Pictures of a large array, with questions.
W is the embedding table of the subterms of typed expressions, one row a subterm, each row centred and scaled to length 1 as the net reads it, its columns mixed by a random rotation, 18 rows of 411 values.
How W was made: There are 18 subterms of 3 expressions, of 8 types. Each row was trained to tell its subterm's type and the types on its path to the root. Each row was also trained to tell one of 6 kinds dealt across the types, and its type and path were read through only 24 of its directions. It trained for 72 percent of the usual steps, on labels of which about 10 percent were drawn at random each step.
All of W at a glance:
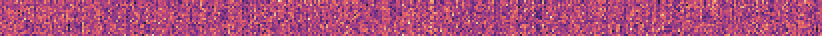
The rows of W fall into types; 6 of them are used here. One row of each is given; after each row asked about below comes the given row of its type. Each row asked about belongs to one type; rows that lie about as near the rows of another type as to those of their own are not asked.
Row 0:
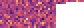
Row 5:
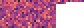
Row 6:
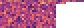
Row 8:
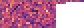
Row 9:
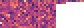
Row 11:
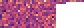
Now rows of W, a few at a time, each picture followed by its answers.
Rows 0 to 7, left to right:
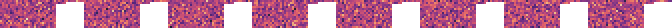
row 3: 0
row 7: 11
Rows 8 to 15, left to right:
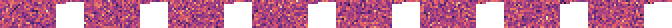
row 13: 0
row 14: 6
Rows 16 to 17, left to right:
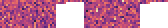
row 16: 5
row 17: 6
